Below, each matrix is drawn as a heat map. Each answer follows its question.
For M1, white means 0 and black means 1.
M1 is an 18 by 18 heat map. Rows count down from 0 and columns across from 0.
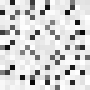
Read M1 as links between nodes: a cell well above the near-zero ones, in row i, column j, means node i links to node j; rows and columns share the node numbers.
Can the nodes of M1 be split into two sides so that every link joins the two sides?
yes
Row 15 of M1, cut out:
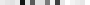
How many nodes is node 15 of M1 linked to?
4
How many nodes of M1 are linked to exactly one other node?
3
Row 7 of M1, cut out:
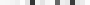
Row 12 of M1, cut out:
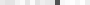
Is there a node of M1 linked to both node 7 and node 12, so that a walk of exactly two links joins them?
yes
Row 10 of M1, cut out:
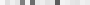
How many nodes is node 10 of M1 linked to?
3
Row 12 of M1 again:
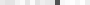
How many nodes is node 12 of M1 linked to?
1
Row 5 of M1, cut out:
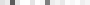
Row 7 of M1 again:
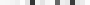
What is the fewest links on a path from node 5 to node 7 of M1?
4
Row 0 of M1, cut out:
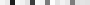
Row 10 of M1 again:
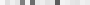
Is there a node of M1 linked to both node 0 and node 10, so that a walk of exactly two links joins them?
yes
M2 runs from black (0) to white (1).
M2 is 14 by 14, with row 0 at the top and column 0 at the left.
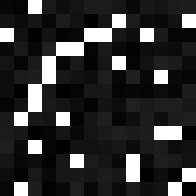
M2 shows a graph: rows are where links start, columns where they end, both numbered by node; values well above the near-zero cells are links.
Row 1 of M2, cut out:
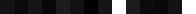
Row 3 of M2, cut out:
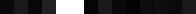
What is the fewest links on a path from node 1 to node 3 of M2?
3
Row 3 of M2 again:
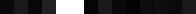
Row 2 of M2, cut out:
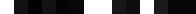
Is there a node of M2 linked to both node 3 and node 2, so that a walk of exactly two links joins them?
no
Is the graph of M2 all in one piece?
no
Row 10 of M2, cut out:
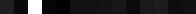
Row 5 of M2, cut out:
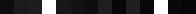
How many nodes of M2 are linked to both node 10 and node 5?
0
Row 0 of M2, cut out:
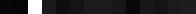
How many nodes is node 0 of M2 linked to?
1
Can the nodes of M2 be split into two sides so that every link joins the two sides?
no
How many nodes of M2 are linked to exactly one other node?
4
